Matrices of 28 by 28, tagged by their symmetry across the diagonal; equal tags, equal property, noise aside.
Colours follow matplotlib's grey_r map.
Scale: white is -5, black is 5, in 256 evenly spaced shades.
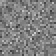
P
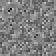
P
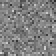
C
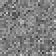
P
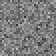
P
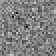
P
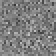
C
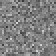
C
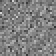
P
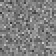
C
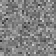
C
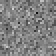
C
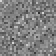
P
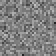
P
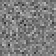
P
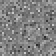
P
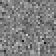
C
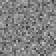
P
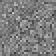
P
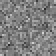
P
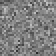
C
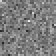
C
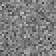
C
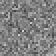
P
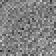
P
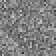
C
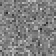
C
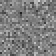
C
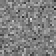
C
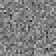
C
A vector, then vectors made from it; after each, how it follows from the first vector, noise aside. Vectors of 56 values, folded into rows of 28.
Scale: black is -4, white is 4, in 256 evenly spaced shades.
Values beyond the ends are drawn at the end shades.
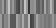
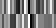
scaled up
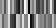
scaled up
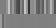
partly zeroed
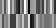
scaled up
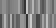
reversed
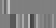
partly zeroed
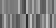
reversed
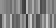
reversed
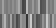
reversed
